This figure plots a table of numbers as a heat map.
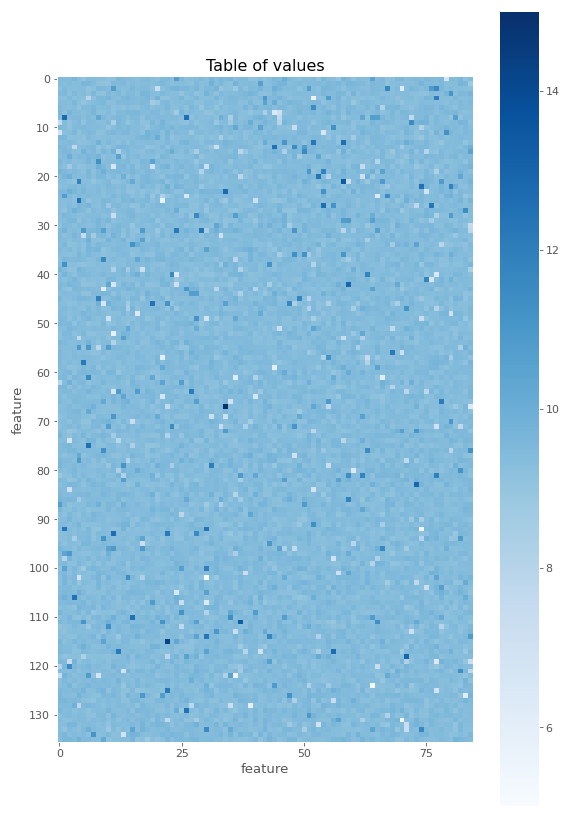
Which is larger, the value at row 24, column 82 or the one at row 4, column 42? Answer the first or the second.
the second
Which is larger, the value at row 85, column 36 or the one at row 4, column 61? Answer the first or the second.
the second
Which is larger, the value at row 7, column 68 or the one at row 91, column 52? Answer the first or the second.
the second
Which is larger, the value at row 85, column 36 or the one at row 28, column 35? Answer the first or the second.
the second
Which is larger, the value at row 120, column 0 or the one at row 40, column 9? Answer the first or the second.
the second
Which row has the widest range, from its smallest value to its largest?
67
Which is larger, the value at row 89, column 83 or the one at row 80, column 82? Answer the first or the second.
the second
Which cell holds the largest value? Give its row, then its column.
67, 34
